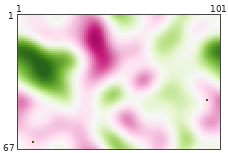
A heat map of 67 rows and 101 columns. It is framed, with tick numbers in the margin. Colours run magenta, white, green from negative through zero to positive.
No regular stripes run through it. The top middle is the ninth with the lowest average. The middle left is the ninth with the highest average. There are two isolated cells, each far higher than the cells round it. There is no overall slope.
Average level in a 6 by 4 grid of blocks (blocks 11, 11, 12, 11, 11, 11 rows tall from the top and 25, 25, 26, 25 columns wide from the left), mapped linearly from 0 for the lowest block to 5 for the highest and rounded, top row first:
2022 | 4023 | 5113 | 3222 | 1212 | 1212
